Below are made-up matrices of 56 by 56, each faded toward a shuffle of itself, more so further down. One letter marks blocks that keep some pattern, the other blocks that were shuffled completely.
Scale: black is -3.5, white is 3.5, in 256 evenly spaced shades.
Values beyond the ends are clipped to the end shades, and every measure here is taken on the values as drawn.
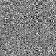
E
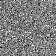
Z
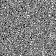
Z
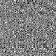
E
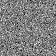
Z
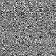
E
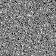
Z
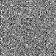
E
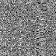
E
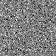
Z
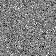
Z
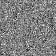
Z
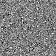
Z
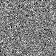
Z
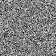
Z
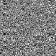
E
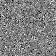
Z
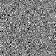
E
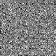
E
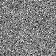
Z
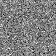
Z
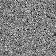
Z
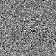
E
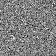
Z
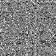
E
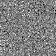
E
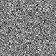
E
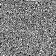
Z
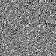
E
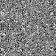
E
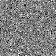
E
